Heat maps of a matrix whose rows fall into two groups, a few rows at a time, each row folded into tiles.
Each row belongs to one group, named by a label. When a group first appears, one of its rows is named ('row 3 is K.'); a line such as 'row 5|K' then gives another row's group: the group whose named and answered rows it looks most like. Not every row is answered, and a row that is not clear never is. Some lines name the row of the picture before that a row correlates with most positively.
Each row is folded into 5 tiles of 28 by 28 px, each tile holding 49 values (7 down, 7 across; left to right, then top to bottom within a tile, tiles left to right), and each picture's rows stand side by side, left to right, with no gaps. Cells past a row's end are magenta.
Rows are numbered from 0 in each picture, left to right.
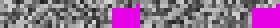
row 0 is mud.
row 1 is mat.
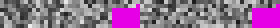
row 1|mud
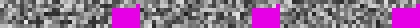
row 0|mat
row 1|mat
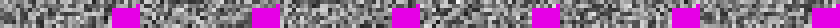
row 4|mat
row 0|mat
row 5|mat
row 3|mat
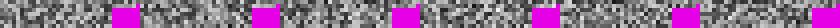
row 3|mat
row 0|mat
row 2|mat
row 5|mud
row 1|mat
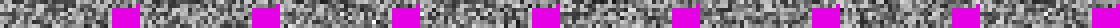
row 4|mud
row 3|mud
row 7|mud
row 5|mat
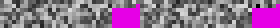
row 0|mud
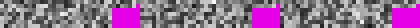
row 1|mat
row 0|mud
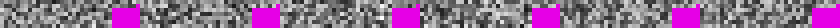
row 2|mud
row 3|mat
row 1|mat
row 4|mat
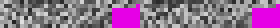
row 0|mud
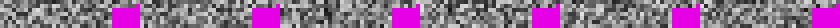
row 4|mud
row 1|mud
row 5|mud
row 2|mat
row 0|mud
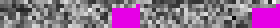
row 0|mat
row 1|mud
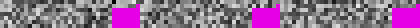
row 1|mud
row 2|mud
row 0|mud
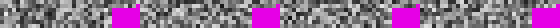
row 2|mud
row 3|mat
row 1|mud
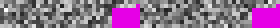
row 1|mat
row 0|mat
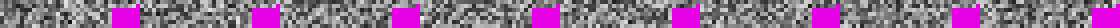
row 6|mat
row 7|mat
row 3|mud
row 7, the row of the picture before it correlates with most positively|1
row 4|mud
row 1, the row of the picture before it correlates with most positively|1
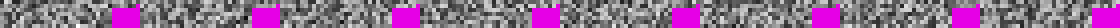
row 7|mat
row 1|mat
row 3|mat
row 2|mat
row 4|mud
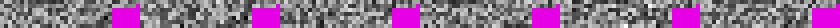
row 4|mud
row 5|mud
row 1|mat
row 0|mud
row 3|mud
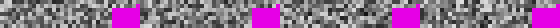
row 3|mat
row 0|mud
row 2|mud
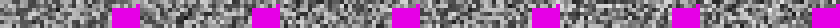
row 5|mud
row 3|mat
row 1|mat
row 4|mud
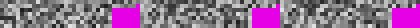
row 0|mat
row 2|mud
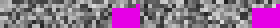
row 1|mat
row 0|mud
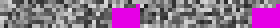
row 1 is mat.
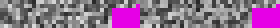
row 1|mat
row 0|mat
